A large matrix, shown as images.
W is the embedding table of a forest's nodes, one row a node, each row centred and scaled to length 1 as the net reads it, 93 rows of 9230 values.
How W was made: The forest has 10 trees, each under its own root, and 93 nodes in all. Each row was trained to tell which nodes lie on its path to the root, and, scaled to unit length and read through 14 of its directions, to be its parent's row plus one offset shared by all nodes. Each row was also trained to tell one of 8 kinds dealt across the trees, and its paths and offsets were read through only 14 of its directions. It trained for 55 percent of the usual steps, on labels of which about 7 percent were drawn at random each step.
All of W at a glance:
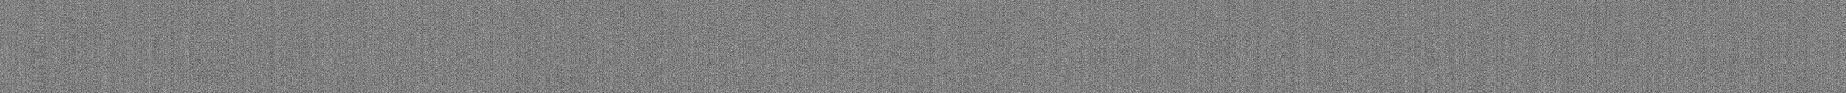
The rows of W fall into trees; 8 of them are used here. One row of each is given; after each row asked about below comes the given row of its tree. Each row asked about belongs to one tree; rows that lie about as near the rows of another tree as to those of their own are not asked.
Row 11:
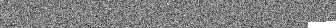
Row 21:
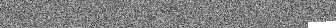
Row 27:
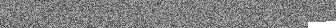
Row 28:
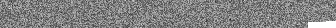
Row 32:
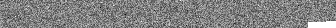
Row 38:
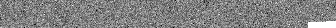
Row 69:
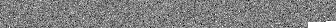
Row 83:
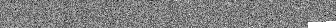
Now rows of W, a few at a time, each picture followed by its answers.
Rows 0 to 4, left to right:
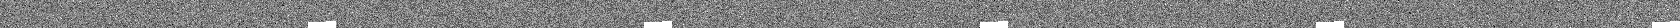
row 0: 28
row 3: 11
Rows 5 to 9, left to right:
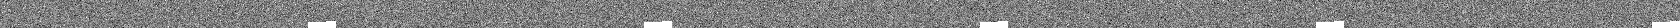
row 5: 69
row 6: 21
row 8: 21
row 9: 28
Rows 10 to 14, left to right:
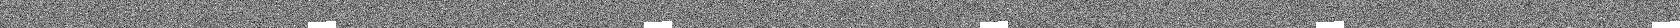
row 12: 69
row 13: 27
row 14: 21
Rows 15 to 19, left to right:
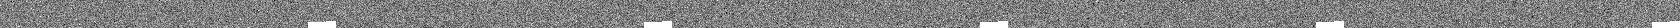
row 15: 21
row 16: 27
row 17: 11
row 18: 11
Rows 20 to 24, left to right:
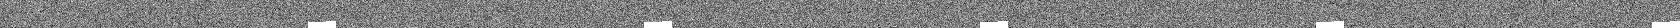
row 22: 28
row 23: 28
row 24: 11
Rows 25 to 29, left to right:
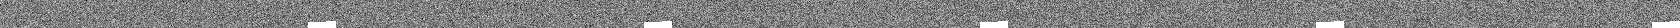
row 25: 11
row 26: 28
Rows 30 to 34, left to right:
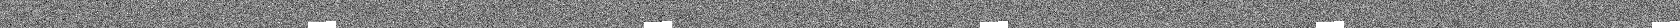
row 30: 21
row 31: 11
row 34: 27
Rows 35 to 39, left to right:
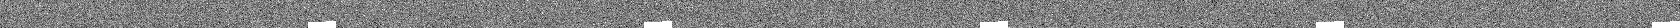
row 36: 21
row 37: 28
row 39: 38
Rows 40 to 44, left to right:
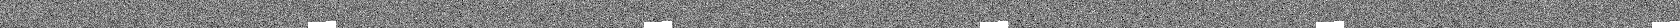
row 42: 28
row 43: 69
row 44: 27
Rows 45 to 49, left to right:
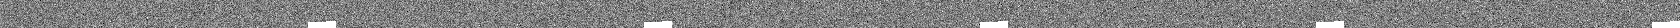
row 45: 32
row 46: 69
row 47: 69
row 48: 38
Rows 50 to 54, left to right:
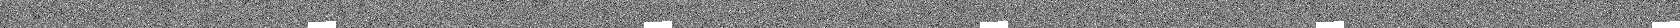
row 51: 38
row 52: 21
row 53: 69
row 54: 28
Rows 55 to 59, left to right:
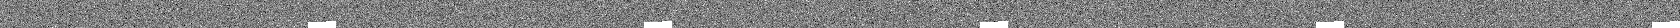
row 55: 69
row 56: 21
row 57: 69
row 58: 38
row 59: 28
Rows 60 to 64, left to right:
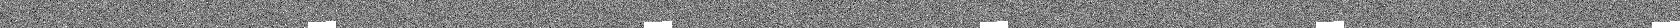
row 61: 38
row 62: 28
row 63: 28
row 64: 11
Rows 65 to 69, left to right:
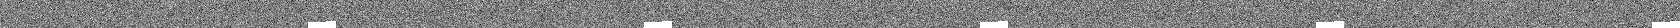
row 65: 69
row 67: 38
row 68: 21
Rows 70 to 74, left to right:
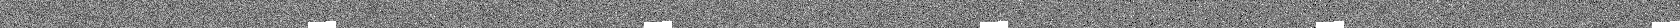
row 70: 83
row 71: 11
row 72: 21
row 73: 69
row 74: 11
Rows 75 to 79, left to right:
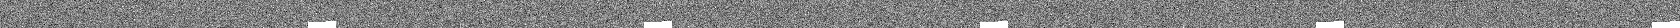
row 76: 69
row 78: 28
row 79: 83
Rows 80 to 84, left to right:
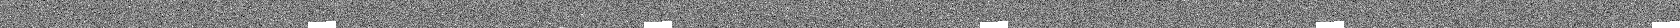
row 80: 21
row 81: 21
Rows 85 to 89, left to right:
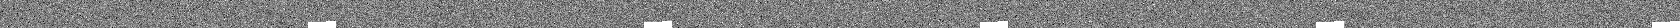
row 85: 38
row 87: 69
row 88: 21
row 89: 32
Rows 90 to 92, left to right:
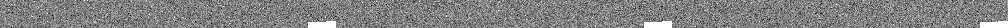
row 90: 69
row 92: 28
